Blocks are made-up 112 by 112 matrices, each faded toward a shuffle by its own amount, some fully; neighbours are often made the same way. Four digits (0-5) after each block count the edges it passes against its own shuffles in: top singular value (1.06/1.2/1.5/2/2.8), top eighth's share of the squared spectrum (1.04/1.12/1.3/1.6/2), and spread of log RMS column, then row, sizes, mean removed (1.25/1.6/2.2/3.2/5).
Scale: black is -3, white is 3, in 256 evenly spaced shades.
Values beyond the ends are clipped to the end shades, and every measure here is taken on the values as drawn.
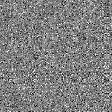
4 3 2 2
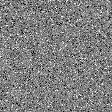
1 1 0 0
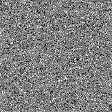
3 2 0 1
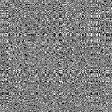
5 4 3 3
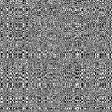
5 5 4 4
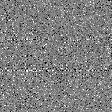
4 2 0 2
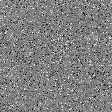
0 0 0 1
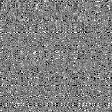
4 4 2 3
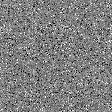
3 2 0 1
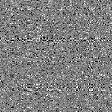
4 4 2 3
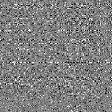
4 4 2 3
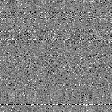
4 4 1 3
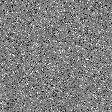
0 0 0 0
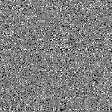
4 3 1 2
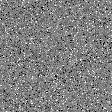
0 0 0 0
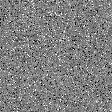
2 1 0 0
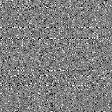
4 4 2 3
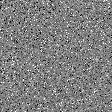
1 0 0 0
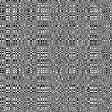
5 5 4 4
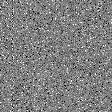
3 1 1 0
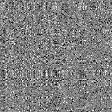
4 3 2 2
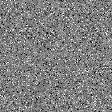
3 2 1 1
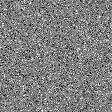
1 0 0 0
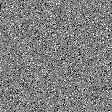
3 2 0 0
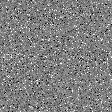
0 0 0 0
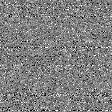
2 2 0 3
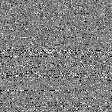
2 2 0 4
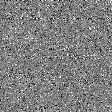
1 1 0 2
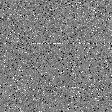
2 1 0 1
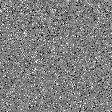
0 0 0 1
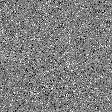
0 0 0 0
